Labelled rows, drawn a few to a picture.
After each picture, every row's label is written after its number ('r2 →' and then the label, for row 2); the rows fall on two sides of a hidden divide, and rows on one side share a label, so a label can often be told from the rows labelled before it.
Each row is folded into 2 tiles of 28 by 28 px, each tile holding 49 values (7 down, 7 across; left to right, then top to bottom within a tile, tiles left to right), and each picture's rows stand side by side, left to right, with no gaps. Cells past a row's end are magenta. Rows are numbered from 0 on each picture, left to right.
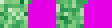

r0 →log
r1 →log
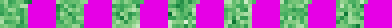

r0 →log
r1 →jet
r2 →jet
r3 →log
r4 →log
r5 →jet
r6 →log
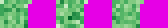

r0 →jet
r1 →jet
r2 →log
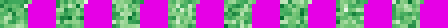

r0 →jet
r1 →jet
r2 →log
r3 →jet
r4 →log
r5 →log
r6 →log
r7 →log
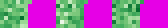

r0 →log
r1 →jet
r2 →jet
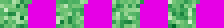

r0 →log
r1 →jet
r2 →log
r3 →jet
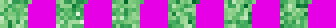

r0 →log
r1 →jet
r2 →log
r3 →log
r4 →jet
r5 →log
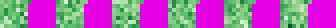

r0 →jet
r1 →log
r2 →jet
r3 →log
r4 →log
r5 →log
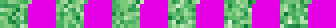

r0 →jet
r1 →log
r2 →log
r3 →jet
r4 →log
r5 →jet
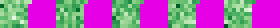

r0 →jet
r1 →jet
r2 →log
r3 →log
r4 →log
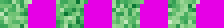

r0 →jet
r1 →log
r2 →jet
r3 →jet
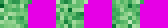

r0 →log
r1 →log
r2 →log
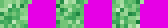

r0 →jet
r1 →jet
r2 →jet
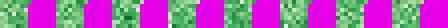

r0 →log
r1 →jet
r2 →jet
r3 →jet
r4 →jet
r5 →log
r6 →log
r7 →jet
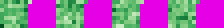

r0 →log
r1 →jet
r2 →jet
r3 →jet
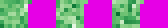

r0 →log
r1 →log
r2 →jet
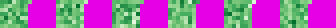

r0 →jet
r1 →log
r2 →jet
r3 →log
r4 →jet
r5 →log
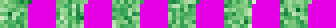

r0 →log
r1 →log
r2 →jet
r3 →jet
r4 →log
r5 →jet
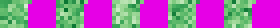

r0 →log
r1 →jet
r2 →jet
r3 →jet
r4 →jet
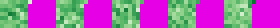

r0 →jet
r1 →jet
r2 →log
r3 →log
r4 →log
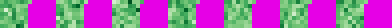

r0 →jet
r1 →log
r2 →jet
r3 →jet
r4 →log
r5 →log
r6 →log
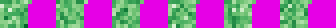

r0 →log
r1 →log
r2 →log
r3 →log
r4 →log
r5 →jet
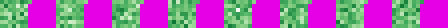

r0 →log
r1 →jet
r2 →log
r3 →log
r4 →jet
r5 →jet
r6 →jet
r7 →log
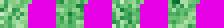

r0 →log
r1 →jet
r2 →jet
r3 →jet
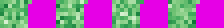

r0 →jet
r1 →jet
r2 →jet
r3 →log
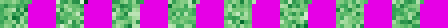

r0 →jet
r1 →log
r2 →jet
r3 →jet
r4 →jet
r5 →log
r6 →log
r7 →log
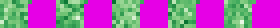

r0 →log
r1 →jet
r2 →log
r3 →log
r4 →log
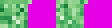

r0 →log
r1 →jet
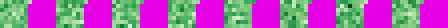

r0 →log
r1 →log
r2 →jet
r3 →jet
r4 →log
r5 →jet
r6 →jet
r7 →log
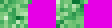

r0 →log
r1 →jet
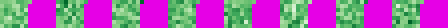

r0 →log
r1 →log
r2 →log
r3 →log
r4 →jet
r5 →jet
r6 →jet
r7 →jet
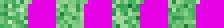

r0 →jet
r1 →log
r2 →jet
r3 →jet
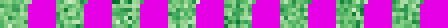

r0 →jet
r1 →jet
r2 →log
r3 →jet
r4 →log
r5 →log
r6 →jet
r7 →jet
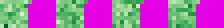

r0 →jet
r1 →log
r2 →log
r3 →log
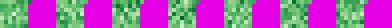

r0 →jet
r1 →log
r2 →jet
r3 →jet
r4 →log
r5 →log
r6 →log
